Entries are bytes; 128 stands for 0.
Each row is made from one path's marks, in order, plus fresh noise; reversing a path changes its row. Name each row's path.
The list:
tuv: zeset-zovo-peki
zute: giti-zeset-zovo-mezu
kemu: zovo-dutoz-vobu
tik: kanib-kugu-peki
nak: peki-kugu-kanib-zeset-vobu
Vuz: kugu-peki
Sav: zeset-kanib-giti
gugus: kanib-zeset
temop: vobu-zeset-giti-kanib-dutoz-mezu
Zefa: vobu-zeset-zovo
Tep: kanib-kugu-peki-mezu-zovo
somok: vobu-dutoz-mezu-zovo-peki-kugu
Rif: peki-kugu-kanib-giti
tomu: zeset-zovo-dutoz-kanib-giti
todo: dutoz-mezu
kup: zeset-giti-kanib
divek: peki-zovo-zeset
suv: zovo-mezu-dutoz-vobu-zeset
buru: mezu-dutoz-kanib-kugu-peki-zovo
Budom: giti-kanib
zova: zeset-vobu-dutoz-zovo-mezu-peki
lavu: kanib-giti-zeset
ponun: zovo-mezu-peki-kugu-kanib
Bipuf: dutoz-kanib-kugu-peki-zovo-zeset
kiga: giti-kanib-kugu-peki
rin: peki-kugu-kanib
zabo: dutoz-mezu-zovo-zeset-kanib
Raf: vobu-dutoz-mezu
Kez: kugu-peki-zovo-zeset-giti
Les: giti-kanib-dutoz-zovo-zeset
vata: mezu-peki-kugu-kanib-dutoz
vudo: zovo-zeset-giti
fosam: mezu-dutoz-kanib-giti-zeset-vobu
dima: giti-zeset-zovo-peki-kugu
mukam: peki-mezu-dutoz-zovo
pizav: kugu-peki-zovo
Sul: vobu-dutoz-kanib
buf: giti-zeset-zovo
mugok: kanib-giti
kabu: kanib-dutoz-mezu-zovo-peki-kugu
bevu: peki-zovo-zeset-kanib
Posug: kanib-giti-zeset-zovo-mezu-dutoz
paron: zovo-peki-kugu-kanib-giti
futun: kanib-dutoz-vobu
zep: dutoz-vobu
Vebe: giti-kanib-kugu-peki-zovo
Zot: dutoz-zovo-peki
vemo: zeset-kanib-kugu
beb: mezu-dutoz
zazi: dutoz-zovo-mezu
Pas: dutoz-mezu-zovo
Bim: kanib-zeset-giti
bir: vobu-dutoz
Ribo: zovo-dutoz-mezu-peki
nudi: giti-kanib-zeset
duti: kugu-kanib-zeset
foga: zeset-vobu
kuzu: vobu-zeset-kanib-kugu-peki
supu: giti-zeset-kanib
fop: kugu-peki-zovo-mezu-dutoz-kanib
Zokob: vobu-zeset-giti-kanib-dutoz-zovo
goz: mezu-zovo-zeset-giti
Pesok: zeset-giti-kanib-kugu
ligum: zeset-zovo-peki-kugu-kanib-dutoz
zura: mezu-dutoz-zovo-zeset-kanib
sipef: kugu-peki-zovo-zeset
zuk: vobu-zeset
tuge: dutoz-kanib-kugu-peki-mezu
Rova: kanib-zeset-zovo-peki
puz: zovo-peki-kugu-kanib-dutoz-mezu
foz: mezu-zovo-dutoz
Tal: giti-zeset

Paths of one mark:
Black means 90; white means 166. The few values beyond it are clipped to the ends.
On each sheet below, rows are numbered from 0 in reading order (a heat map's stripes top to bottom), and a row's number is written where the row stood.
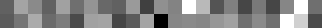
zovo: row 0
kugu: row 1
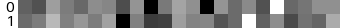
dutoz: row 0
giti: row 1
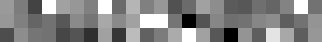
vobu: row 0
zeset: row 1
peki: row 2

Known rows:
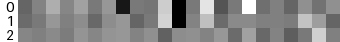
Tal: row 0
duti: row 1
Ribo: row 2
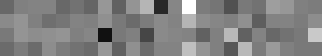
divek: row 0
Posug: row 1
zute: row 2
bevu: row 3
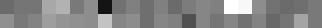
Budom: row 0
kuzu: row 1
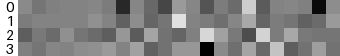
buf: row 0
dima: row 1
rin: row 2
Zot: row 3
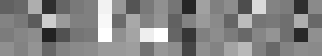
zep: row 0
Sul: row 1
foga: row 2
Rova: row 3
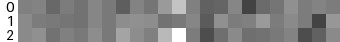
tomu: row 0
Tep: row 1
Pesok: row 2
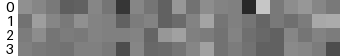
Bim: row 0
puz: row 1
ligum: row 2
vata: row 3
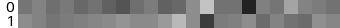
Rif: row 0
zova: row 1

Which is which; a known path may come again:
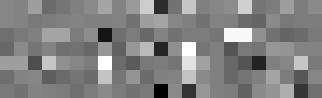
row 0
lavu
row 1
ligum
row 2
Budom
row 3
divek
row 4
bir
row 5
nak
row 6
pizav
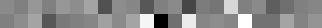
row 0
kiga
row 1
gugus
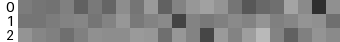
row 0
mukam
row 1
fop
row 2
Rova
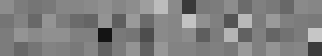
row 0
zova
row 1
bevu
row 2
zute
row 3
zura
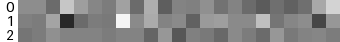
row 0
Raf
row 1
futun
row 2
Bipuf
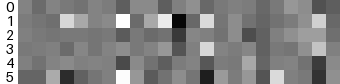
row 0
buru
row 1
zuk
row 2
Kez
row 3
suv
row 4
Vebe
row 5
zep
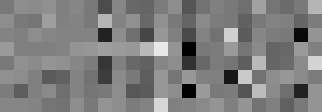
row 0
tuge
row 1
Zokob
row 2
buf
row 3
tuv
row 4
zazi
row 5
Bim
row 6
Pas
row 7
kabu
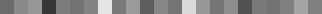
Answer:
kemu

